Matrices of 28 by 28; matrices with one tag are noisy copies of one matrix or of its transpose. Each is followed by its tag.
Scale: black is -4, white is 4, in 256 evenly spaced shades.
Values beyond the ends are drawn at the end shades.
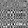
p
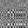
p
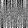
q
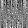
q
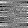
q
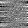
q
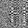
p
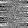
q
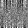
q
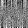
q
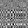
p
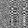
p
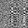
p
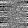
q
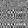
p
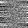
q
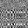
p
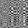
p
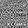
p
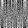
q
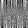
q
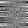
q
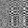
p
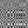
p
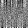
q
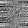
q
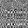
p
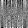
q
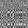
p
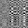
p
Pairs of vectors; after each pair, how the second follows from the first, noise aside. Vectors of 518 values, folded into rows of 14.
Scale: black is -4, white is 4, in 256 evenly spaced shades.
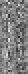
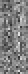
reversed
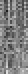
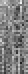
reversed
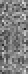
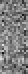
negated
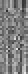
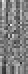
reversed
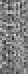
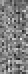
reversed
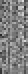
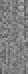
shrunk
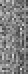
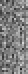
negated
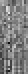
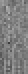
shrunk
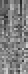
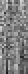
reversed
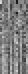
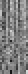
reversed
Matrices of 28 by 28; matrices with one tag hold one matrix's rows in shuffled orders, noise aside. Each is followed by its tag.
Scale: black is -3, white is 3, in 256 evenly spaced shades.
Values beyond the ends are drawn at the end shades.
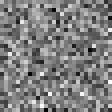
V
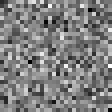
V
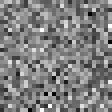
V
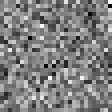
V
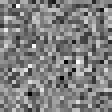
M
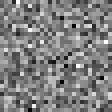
M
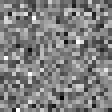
M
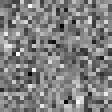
M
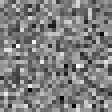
M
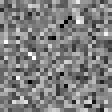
M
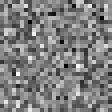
M
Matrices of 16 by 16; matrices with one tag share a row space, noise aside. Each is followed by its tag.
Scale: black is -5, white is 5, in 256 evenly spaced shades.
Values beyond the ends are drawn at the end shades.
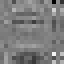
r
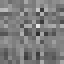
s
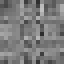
s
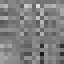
s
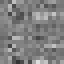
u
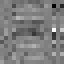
r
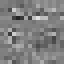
u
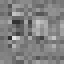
u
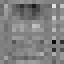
r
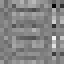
r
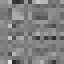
u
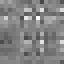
s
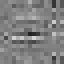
r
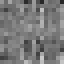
s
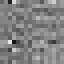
u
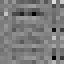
r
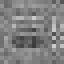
r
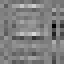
r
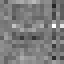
r
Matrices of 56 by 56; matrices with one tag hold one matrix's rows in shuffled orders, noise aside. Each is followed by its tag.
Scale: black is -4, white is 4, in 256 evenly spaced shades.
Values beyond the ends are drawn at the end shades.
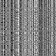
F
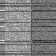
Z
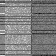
Z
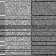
Z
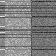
Z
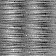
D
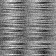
D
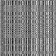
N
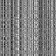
F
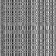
N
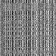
N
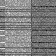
Z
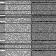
Z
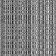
N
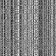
F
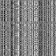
F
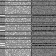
Z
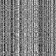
F
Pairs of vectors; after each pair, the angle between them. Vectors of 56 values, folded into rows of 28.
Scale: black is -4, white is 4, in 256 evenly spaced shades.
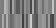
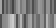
orthogonal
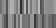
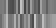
nearly opposite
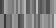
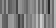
partly aligned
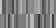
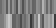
partly opposed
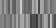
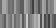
orthogonal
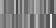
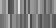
partly aligned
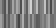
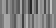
nearly opposite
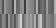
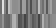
partly opposed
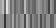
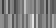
orthogonal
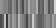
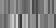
orthogonal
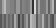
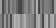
partly opposed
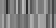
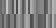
nearly opposite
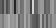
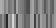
orthogonal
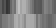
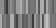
orthogonal
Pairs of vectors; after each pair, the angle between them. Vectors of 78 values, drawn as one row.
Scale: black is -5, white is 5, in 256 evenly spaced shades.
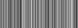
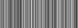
nearly parallel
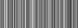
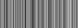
nearly opposite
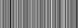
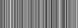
nearly opposite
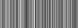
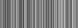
partly opposed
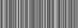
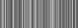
orthogonal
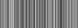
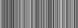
partly opposed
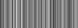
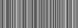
partly aligned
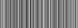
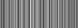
nearly opposite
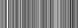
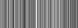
partly aligned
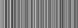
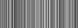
partly aligned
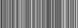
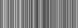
orthogonal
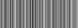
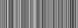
orthogonal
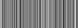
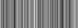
orthogonal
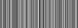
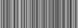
orthogonal
